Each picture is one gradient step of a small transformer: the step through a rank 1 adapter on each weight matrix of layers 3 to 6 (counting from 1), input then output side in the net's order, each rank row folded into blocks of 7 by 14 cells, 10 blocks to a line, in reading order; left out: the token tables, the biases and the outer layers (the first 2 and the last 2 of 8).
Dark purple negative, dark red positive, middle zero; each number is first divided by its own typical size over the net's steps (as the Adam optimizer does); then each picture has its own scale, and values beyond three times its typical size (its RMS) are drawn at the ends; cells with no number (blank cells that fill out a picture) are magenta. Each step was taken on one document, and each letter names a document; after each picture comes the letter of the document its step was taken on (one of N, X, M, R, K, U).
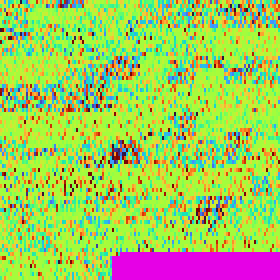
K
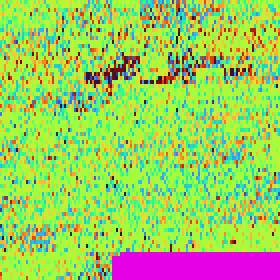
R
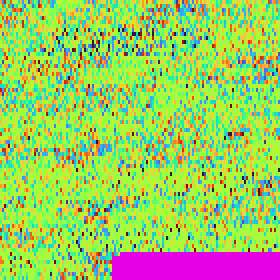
R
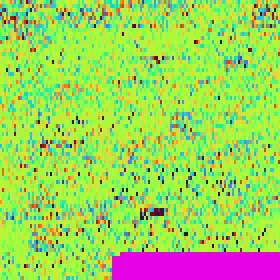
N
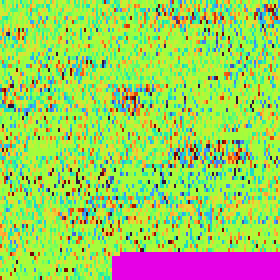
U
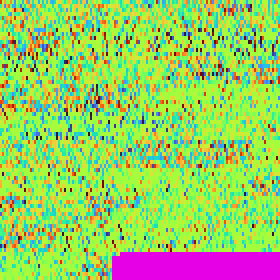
R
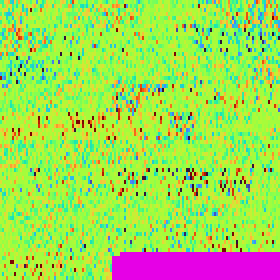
N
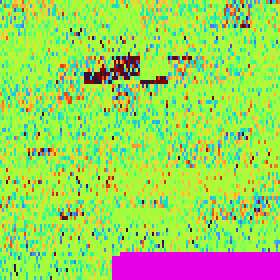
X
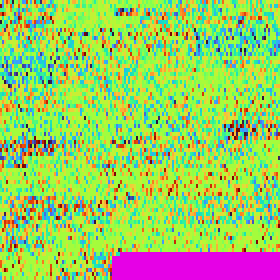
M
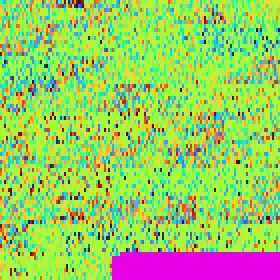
U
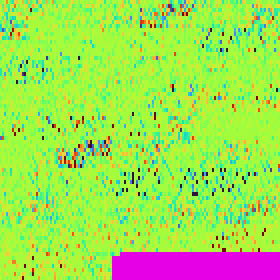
N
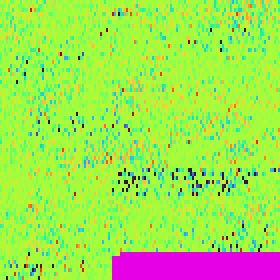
N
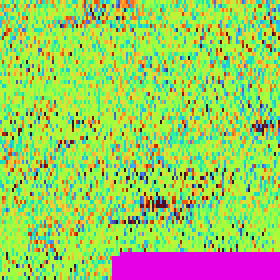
K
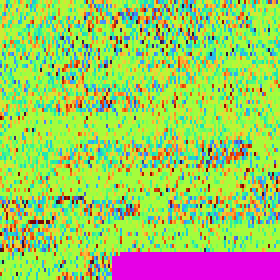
R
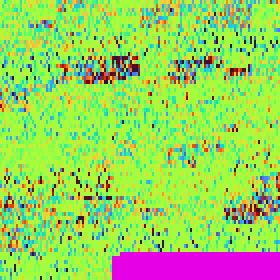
X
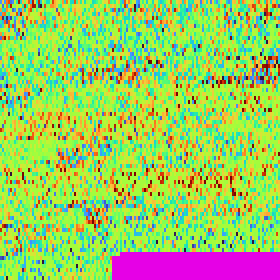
K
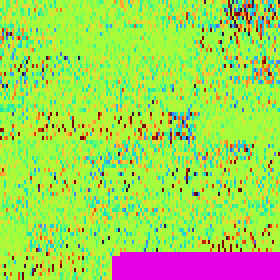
N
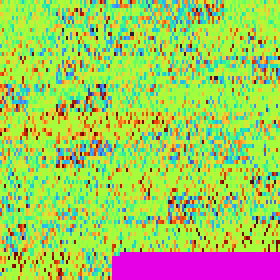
R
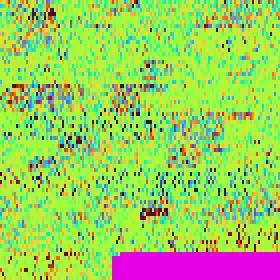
U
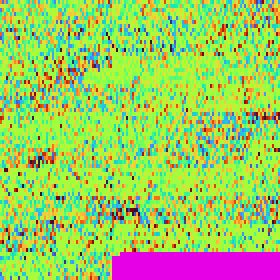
M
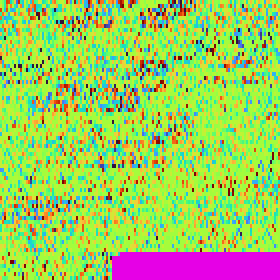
K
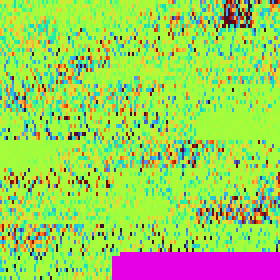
X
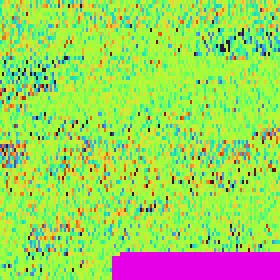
U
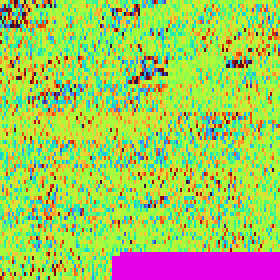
K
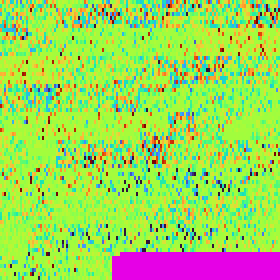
N
